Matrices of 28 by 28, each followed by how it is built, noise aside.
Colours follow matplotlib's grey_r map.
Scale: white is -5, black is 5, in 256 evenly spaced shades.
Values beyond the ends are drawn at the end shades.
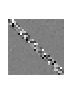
banded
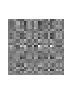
low rank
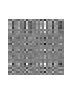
low rank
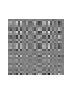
low rank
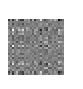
low rank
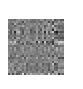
low rank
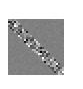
banded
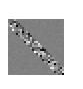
banded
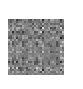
low rank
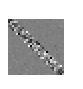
banded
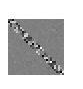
banded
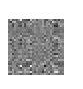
low rank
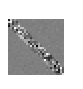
banded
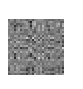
low rank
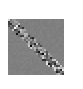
banded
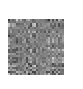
low rank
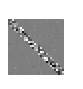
banded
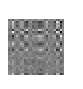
low rank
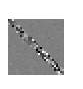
banded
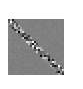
banded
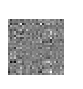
low rank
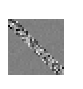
banded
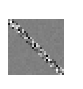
banded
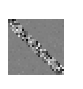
banded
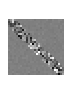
banded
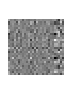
low rank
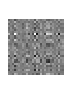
low rank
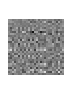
low rank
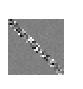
banded
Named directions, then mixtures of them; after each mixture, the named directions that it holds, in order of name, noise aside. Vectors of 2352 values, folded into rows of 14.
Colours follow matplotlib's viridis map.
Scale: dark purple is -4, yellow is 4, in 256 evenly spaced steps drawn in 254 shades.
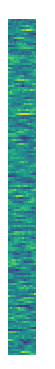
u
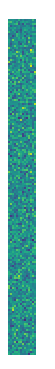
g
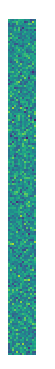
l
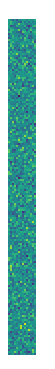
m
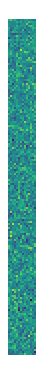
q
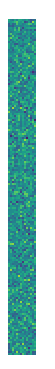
l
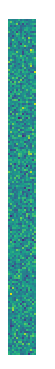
g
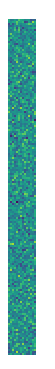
l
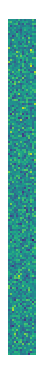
g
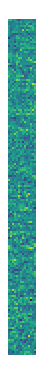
q, u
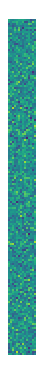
l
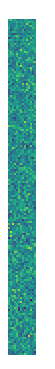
q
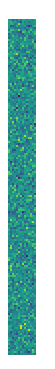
m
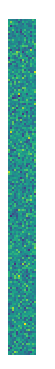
g, m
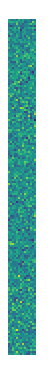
g, l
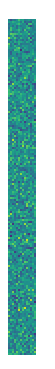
l, q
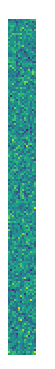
l, q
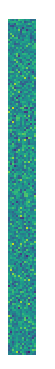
l, m
